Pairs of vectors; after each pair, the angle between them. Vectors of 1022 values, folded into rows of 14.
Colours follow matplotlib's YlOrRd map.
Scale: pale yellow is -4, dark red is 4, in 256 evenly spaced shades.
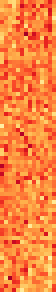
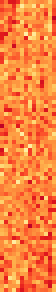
nearly opposite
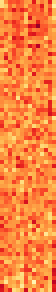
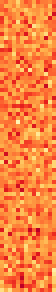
partly opposed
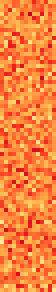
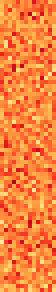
nearly parallel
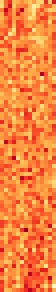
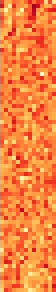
nearly opposite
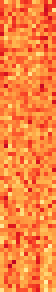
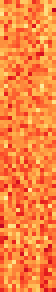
nearly opposite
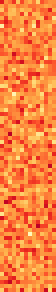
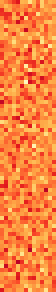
orthogonal
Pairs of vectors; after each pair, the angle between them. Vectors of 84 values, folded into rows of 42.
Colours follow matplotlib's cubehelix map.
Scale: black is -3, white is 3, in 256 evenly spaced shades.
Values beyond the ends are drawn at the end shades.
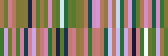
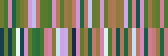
partly opposed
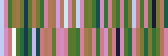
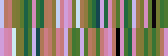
nearly parallel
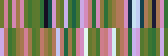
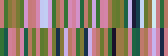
nearly opposite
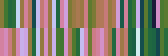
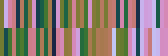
nearly opposite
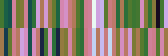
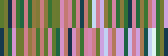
partly aligned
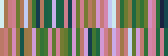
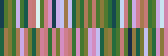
nearly opposite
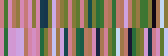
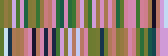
orthogonal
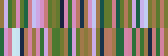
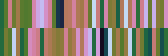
partly aligned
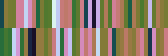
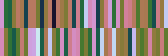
partly opposed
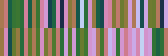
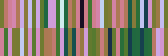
nearly opposite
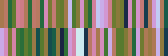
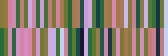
nearly opposite
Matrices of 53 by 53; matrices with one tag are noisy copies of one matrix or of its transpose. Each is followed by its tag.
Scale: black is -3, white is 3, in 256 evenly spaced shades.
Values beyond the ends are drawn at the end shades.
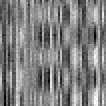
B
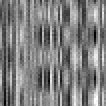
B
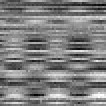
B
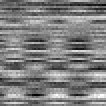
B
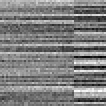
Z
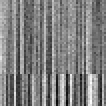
Z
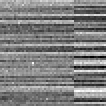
Z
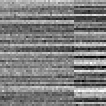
Z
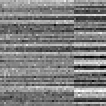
Z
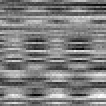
B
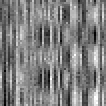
B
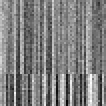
Z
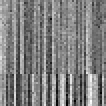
Z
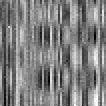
B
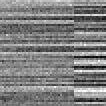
Z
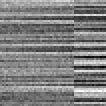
Z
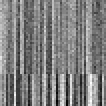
Z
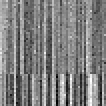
Z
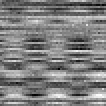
B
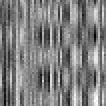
B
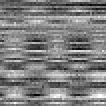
B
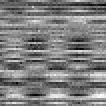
B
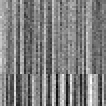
Z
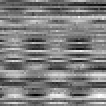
B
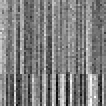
Z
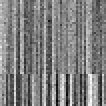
Z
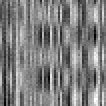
B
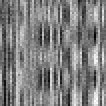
B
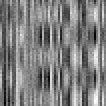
B
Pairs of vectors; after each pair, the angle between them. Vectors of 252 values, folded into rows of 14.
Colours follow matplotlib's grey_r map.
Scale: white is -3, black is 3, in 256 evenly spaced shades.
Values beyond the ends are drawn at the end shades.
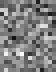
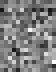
orthogonal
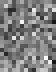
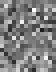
nearly parallel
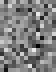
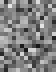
nearly parallel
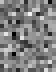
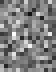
nearly opposite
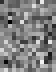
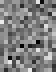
partly opposed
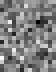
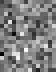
partly aligned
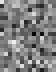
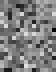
partly opposed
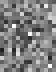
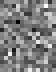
partly aligned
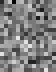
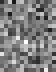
nearly parallel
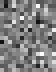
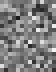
partly opposed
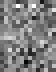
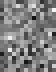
nearly parallel
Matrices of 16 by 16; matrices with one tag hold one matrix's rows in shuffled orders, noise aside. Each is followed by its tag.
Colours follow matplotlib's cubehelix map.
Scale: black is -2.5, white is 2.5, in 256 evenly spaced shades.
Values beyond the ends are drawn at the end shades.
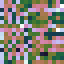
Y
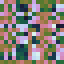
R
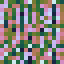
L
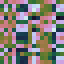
R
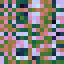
R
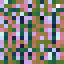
L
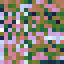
Y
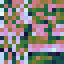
Y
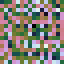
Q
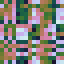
R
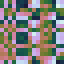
R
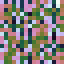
L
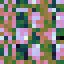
R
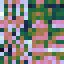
Y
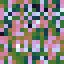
Q
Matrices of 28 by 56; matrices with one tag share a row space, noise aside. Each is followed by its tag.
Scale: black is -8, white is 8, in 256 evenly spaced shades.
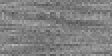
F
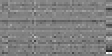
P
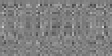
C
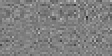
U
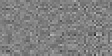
U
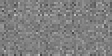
C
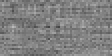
F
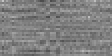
F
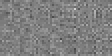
U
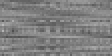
F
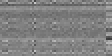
P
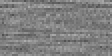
F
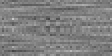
F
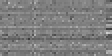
P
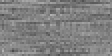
F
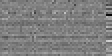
P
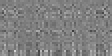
C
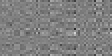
U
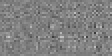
U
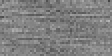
F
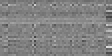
P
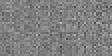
U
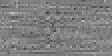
F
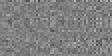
U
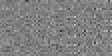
U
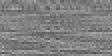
F
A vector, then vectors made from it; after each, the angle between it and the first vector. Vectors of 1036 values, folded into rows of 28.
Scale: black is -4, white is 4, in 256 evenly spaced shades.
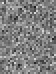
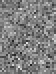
partly opposed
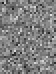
nearly opposite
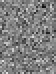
partly opposed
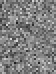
partly opposed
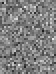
nearly opposite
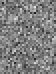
nearly opposite
